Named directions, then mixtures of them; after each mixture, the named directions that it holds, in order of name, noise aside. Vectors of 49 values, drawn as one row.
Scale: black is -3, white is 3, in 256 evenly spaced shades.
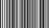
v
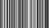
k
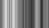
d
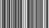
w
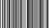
v, w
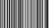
k, w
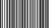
k, v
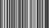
k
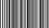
v, w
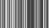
d, w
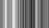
d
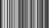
d, k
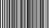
v, w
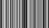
w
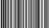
v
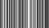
k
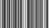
w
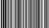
v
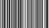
k, w
